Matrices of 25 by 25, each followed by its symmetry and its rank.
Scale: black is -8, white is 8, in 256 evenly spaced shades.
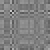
symmetric, rank two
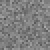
neither, full rank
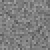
neither, full rank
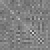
symmetric, rank five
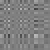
symmetric, rank one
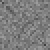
symmetric, full rank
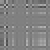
symmetric, rank one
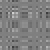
symmetric, rank one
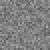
neither, full rank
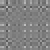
symmetric, rank two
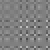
symmetric, rank one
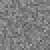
symmetric, full rank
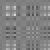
symmetric, rank one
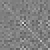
symmetric, rank five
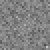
symmetric, full rank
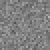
neither, full rank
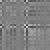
symmetric, rank two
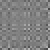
symmetric, rank two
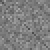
symmetric, full rank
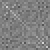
symmetric, rank five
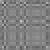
symmetric, rank two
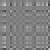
symmetric, rank one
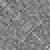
symmetric, full rank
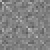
symmetric, rank five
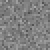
neither, full rank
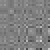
symmetric, rank two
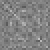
symmetric, rank five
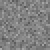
neither, full rank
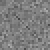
symmetric, full rank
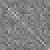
symmetric, rank five
